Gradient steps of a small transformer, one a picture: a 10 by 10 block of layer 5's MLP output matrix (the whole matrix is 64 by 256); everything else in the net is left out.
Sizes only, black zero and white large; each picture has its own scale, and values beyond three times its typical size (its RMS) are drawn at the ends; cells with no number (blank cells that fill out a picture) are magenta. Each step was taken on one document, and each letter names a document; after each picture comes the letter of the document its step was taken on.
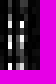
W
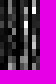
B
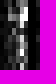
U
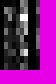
U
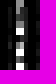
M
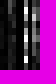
B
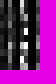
U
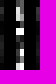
M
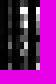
U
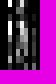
W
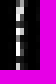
M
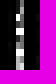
M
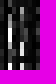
W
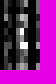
U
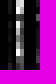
M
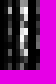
U
